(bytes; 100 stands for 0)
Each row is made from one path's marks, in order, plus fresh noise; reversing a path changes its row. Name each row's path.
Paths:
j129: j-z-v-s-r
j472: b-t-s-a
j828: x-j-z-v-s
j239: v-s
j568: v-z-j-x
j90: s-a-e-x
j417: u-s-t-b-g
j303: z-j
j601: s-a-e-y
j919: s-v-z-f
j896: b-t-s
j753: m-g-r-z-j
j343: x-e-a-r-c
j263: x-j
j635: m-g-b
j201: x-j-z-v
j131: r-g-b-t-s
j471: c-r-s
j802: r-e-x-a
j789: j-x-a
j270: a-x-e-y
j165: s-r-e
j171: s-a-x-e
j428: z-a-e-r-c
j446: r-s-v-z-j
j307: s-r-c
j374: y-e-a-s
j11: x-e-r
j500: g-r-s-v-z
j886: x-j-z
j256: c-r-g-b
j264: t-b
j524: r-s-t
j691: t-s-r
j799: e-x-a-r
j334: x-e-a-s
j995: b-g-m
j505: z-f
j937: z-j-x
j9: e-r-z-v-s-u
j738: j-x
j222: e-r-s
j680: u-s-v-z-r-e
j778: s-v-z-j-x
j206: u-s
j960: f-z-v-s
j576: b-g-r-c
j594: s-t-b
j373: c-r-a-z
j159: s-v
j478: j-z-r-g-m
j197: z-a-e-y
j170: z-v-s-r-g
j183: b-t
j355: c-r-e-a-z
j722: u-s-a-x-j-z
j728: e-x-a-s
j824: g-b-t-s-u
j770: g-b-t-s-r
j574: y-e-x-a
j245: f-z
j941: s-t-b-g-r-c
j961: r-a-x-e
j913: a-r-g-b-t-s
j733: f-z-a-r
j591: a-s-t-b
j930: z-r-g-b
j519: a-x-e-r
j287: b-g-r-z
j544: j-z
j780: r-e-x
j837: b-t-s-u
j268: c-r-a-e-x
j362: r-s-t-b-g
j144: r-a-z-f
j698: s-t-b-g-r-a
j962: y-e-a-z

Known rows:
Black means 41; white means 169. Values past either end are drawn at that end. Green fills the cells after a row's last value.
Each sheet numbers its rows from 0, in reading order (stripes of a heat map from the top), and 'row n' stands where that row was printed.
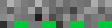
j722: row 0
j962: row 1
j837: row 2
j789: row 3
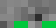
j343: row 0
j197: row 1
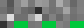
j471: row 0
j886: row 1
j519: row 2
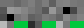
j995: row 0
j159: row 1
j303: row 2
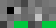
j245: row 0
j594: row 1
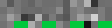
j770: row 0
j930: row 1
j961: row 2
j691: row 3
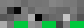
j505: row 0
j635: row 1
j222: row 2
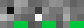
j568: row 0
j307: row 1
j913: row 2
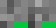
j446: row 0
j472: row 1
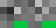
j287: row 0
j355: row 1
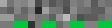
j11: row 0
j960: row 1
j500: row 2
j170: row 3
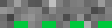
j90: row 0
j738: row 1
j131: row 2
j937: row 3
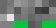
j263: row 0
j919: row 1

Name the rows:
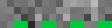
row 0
j824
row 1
j896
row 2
j268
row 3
j799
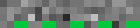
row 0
j256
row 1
j753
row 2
j601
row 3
j828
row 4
j680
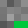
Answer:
j941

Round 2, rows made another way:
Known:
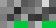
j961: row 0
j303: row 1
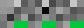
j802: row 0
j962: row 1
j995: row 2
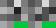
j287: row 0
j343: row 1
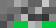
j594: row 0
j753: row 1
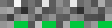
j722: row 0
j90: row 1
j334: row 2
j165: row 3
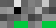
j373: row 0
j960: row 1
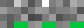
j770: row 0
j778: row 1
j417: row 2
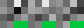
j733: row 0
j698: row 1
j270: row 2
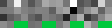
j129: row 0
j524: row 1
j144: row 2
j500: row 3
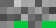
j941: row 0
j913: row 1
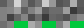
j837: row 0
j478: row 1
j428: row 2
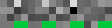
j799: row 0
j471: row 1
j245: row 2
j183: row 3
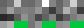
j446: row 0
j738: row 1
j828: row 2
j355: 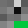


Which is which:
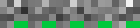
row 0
j728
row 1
j222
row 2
j239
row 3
j362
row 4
j937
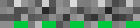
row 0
j576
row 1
j197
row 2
j472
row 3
j263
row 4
j307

